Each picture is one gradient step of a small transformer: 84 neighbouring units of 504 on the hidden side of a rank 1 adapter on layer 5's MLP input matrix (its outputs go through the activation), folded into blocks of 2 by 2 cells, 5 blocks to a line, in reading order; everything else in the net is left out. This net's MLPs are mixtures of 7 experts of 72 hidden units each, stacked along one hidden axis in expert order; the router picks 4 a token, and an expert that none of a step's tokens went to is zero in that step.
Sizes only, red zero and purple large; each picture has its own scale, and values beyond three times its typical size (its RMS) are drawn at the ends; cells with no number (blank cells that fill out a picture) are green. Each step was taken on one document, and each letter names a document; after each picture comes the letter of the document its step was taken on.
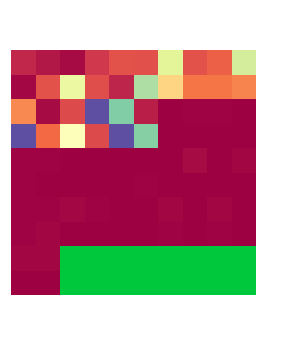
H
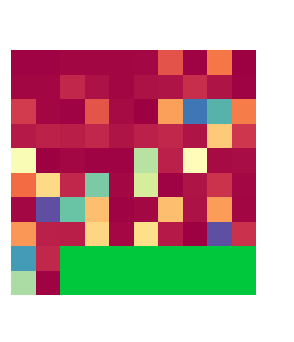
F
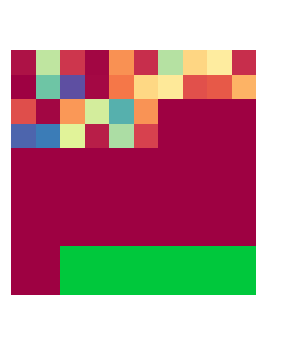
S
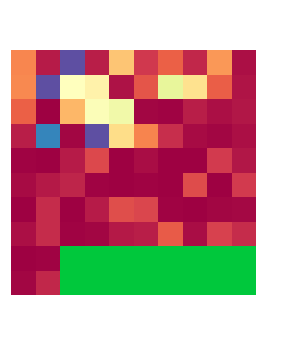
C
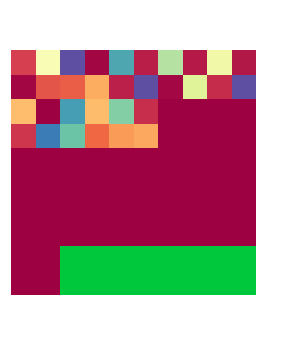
S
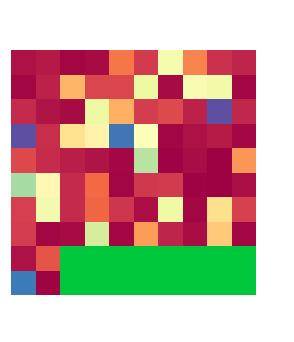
H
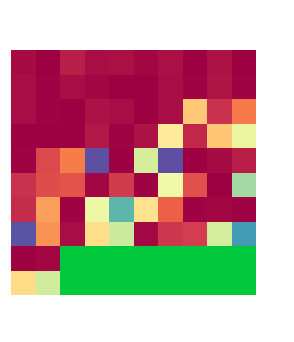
C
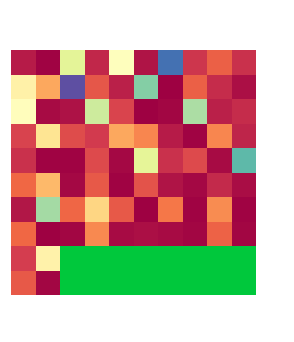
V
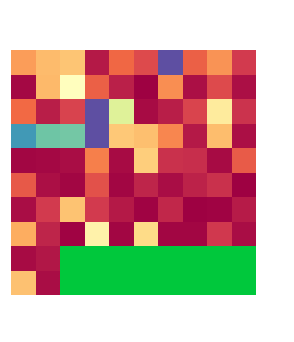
V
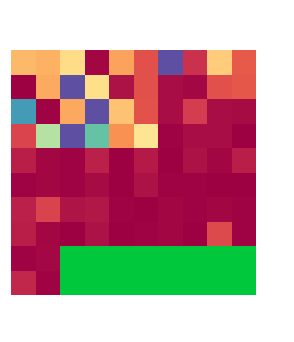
V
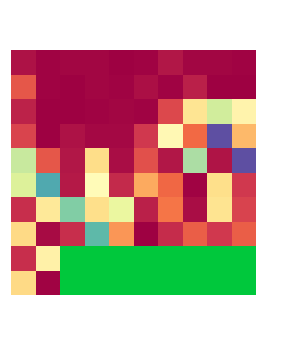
F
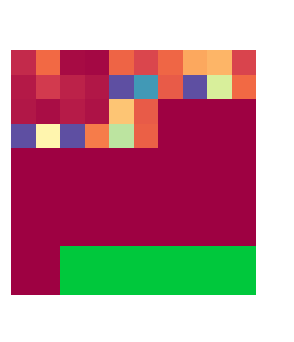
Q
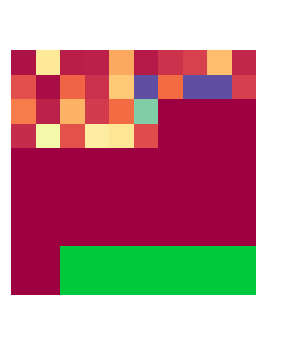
Q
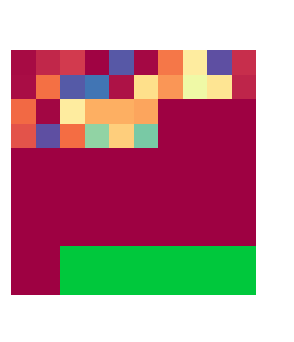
S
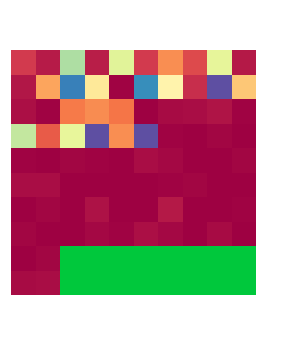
V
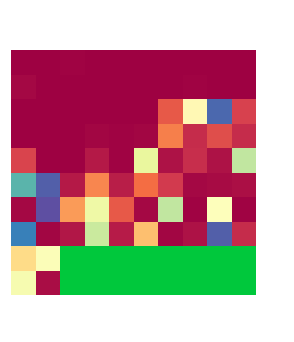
F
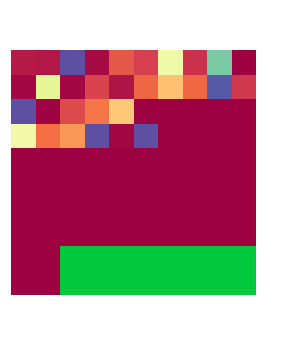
V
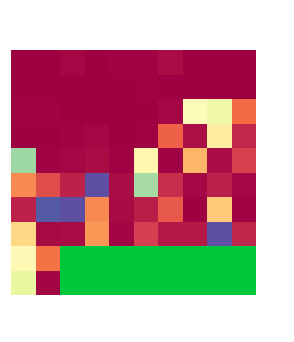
F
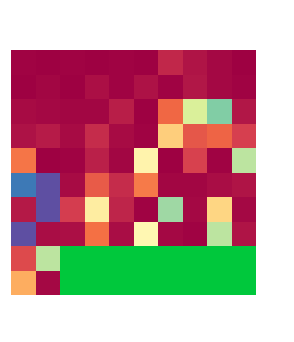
F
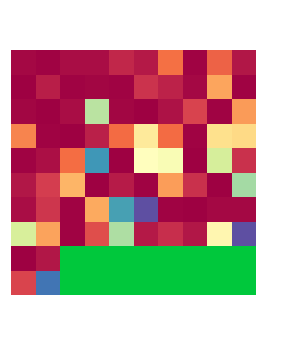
C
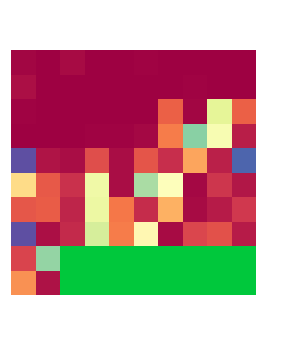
F
